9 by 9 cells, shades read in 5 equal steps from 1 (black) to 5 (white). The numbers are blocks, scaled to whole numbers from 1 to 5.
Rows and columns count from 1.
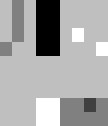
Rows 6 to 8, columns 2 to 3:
4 4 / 4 4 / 4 4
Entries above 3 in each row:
6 6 6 6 9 9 9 5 5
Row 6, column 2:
4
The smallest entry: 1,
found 8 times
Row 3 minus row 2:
0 0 0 0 0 0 1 0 0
